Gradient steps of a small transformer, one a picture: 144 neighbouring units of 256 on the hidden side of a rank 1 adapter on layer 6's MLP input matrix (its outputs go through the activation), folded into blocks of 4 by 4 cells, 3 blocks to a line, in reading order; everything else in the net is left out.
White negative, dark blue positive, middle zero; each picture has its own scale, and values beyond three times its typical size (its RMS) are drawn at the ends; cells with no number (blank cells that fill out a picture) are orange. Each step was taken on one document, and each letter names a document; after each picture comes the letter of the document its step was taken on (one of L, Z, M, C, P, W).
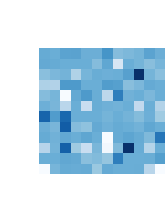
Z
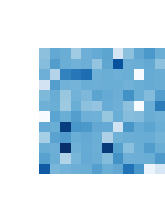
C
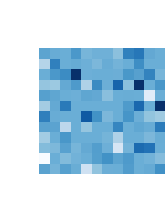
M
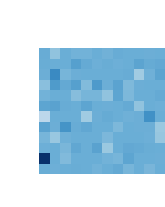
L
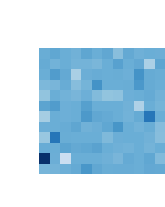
L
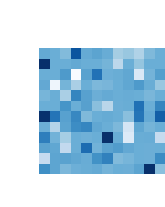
Z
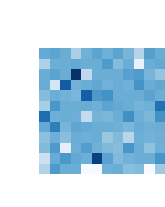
M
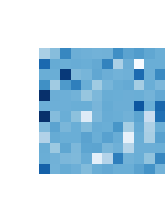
Z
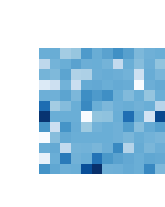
M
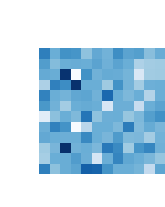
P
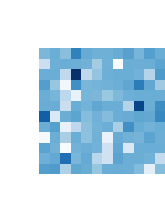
C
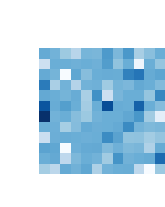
P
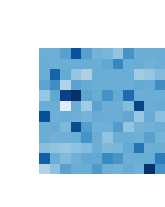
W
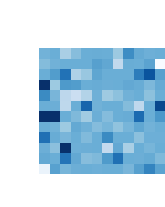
C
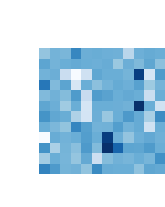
Z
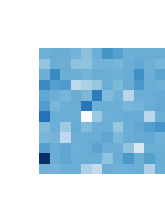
L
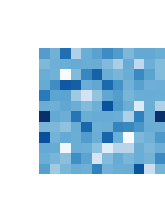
Z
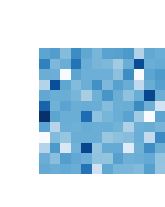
M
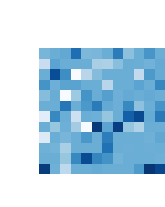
W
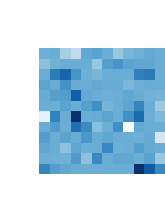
W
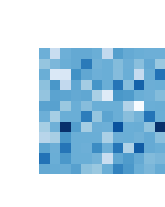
L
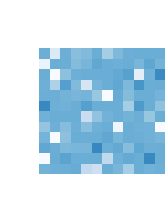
L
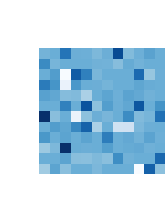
W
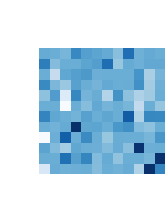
W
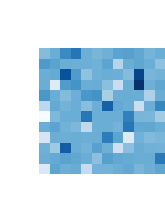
P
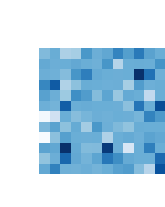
C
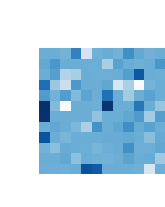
P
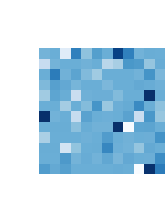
W
